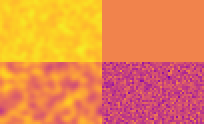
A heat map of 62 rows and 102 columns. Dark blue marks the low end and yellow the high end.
The table splits into 2 rows of 2 panels. Panel 1,1: very high, blotchy, faint in contrast. Panel 1,2: high, flat. Panel 2,1: high, blotchy. Panel 2,2: middling, fine-grained.
